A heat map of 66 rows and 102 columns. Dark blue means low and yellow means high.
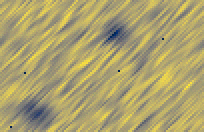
Two dips sink into the field. On average the colour sits 70% of the way up the scale. The halves do not mirror each other. The grain runs diagonally up to the right. The values are skewed, with a long tail toward low values. No overall slope runs across the table. Four lone cells stand out, each far lower than its neighbours.
